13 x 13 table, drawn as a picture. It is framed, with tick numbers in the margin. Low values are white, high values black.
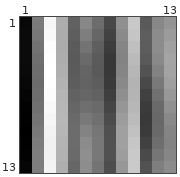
The values follow a bell shape. There is no overall slope. Overall the values sit about 50% of the way up the scale. Streaks run downward.
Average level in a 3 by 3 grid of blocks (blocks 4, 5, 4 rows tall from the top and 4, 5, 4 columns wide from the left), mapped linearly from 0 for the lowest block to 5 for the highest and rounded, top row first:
1 5 0 / 1 5 2 / 1 3 2
